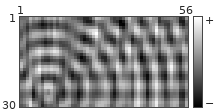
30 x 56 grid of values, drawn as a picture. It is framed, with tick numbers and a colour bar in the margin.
No overall slope runs across the table. No row or column stands out. Stripes running across repeat 5 times from top to bottom. Concentric rings centre on the bottom left. The values follow a bell shape.
